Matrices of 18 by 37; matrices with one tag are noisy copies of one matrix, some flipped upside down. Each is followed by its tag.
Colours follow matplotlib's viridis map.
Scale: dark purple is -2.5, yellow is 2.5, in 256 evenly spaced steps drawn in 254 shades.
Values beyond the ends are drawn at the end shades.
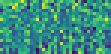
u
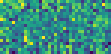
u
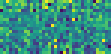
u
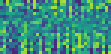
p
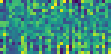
p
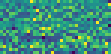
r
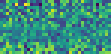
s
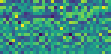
r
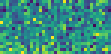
u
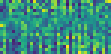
p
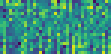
p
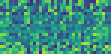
u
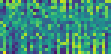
p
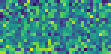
s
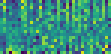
p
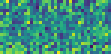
u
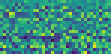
r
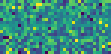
s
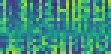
p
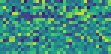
r
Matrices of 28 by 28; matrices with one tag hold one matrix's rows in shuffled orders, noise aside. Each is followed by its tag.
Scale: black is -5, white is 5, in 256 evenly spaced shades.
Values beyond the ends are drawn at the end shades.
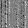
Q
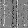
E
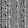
Q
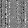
Q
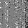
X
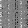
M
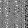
X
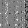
X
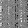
M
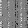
M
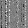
Q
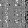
X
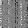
M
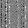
Q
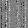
Q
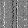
E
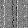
E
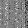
X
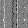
E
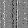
E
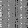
M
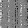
M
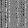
Q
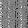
M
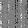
M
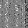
X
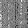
M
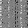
M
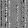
Q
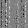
Q
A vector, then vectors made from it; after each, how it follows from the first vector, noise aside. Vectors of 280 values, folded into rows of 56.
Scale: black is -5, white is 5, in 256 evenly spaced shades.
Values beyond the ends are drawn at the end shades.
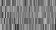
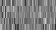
copied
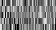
scaled up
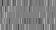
partly zeroed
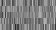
copied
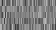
copied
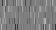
partly zeroed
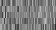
copied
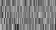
copied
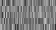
copied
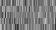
copied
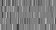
partly zeroed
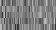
copied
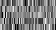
scaled up
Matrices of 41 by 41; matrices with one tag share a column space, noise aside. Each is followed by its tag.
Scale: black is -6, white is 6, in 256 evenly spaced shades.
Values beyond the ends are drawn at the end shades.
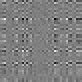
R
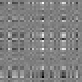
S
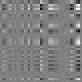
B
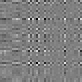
R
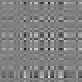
S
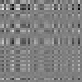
B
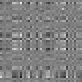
S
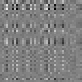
B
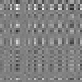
B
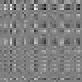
B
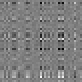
S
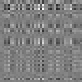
B
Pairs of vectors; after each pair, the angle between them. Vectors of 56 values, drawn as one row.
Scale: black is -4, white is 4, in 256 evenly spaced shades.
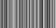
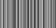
nearly opposite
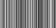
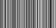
nearly opposite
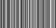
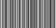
nearly opposite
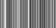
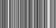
orthogonal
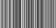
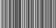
nearly parallel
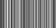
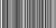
partly opposed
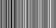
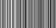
nearly opposite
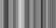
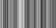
nearly parallel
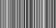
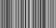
nearly opposite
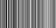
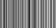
partly aligned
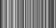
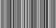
partly opposed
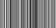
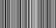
nearly opposite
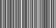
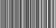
orthogonal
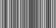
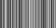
nearly opposite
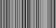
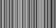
partly aligned
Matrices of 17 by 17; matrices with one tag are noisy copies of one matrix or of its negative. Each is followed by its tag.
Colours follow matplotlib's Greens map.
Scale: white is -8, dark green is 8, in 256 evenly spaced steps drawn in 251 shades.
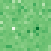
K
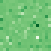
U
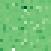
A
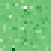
A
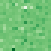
A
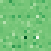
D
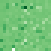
A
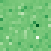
U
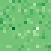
K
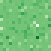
U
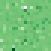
A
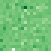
A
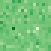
K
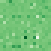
D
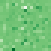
A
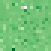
A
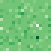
U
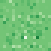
D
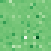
D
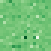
D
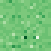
D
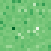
K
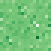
U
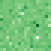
U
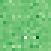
D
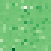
A
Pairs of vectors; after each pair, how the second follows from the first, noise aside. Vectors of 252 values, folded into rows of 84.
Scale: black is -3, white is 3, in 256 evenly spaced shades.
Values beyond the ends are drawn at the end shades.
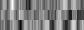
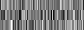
shuffled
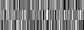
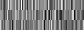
shuffled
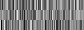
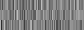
shrunk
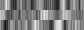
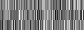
shuffled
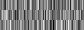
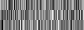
shuffled
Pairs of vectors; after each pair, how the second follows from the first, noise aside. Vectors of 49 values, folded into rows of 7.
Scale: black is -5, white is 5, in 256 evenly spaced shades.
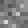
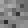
negated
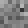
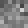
negated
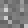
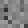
negated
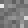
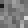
sign-scrambled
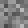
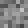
sign-scrambled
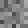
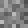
negated
